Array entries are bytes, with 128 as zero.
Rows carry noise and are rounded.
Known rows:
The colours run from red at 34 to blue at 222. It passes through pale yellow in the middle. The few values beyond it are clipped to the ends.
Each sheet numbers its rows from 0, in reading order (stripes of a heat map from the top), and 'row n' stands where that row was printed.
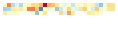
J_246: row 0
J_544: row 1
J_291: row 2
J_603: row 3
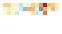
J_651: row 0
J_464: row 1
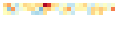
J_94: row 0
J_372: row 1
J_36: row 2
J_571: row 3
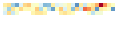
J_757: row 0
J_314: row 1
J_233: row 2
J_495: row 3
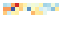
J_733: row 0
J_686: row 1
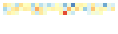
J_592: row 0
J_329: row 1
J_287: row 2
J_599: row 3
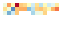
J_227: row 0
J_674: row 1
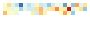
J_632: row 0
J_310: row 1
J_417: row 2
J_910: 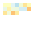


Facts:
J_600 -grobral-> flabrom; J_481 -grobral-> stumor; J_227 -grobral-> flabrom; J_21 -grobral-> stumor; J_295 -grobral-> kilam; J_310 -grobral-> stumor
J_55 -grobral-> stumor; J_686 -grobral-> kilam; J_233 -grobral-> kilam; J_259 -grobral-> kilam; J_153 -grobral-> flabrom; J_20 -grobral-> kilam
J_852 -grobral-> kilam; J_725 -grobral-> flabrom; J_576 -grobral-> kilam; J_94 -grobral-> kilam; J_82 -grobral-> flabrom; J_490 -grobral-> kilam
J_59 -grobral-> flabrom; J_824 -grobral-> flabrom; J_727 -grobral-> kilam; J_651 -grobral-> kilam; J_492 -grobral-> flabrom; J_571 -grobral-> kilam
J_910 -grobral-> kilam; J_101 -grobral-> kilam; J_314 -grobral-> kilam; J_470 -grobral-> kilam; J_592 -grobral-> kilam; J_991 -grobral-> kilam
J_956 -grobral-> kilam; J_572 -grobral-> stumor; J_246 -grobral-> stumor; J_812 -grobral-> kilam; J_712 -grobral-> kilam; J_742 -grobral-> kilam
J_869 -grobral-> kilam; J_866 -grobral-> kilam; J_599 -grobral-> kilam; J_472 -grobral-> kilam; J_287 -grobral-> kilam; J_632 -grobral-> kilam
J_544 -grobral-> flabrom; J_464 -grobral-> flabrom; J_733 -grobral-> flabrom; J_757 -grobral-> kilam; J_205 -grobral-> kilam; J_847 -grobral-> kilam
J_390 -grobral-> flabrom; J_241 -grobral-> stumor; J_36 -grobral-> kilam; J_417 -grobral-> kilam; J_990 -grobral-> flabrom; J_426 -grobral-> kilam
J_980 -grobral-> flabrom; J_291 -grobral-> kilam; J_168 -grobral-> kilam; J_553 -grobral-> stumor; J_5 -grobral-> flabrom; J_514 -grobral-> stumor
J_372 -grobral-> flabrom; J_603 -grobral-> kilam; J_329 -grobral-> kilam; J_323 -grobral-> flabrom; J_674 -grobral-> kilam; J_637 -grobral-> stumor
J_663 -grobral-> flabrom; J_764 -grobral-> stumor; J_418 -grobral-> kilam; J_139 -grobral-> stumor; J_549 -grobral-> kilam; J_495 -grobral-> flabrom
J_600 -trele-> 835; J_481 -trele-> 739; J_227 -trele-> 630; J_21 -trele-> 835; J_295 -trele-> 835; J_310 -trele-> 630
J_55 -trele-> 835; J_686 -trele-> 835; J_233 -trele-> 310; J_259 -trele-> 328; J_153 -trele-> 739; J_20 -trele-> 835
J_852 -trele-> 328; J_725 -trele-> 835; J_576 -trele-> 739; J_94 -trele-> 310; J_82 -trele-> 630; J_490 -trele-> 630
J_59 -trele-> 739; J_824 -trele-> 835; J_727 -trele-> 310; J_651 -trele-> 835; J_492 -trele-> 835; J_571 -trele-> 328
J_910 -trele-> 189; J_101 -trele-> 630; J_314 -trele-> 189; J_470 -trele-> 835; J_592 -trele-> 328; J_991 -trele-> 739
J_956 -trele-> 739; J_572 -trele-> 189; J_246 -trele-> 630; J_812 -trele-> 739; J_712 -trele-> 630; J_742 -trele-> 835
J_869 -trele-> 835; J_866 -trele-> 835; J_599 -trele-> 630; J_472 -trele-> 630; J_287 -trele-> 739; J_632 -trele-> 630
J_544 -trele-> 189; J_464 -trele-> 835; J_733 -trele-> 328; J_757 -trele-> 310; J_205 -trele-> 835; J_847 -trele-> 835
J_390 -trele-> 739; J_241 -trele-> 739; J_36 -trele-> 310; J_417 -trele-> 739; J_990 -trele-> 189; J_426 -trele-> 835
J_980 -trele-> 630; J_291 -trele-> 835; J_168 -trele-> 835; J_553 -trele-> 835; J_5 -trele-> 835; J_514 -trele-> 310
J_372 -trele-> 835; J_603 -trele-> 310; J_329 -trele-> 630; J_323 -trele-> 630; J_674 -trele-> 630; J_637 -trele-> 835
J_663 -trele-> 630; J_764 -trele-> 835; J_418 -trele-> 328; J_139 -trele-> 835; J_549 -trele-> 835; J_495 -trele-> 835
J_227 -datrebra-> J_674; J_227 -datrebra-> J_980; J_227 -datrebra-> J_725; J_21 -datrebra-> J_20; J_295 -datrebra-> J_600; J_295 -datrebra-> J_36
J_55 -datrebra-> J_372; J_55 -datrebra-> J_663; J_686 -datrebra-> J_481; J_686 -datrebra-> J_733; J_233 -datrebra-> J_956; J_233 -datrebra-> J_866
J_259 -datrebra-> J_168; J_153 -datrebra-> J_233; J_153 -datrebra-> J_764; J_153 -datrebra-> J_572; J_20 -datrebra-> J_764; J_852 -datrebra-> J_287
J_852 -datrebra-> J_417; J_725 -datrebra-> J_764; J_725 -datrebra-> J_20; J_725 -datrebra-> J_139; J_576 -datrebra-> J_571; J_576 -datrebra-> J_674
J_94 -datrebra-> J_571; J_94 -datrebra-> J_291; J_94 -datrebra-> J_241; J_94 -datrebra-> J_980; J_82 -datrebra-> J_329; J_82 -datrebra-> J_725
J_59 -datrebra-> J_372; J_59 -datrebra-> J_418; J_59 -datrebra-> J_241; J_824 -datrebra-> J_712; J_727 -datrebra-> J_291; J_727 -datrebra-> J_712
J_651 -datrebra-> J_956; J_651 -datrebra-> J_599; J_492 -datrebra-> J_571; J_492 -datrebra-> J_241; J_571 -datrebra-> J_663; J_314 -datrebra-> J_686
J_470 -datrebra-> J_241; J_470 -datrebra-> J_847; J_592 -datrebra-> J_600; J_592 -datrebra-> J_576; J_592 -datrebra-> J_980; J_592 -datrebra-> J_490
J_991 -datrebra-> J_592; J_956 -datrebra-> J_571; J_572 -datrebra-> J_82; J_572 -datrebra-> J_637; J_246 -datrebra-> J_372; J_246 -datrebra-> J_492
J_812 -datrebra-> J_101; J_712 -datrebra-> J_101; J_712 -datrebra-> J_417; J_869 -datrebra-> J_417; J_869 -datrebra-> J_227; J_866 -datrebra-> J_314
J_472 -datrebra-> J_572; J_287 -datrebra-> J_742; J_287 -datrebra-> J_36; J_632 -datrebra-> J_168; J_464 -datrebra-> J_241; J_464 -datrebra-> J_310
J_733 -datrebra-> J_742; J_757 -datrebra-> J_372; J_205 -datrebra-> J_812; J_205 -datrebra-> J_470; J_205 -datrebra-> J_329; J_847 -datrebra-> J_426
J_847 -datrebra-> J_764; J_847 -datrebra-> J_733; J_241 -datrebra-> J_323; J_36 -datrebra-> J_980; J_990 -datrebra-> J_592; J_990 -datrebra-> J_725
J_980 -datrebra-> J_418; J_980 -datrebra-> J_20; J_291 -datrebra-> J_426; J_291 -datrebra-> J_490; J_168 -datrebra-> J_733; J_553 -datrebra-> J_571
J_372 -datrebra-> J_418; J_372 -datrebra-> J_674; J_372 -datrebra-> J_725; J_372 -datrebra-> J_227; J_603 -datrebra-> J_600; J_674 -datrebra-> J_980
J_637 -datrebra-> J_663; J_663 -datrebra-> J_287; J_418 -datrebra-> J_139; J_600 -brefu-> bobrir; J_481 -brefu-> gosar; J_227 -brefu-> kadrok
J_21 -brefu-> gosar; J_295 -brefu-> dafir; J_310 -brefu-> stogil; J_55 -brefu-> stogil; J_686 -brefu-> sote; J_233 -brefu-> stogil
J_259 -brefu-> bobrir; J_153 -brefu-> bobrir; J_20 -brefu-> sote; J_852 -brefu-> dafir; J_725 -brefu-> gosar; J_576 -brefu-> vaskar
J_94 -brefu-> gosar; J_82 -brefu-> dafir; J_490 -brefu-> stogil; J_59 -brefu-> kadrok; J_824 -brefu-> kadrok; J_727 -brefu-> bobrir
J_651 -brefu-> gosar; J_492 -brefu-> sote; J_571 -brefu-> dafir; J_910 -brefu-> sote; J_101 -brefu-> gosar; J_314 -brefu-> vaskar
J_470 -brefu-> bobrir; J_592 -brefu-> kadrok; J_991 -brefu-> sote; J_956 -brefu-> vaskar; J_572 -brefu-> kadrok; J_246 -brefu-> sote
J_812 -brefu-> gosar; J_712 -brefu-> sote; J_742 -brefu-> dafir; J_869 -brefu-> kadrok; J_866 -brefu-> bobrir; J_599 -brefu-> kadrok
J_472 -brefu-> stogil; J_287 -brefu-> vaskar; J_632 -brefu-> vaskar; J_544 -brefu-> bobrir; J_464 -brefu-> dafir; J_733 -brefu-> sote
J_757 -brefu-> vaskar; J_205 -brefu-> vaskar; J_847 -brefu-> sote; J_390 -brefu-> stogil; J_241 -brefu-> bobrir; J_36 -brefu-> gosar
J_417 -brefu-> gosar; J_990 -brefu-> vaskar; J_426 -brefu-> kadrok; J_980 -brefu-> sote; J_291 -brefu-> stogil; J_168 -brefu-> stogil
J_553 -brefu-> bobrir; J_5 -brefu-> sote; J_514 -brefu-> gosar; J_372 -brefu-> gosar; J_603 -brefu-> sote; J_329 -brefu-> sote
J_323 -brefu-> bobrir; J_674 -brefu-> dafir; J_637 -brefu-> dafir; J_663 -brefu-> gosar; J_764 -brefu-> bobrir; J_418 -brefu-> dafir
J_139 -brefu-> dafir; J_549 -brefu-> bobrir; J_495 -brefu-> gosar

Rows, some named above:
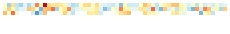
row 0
J_168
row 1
J_227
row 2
J_514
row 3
J_259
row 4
J_742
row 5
J_727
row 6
J_651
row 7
J_764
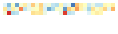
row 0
J_956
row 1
J_259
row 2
J_576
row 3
J_20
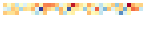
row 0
J_852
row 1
J_990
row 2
J_5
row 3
J_727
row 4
J_980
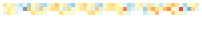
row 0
J_866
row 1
J_603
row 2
J_603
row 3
J_603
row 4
J_514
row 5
J_674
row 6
J_727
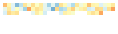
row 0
J_572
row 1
J_866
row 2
J_592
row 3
J_295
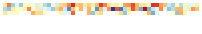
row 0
J_246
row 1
J_686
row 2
J_464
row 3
J_824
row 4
J_59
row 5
J_153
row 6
J_490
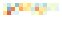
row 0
J_991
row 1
J_426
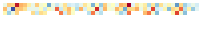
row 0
J_492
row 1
J_472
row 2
J_712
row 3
J_241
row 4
J_82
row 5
J_812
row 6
J_481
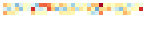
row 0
J_205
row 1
J_390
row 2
J_869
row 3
J_82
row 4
J_55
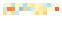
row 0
J_101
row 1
J_637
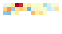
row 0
J_600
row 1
J_847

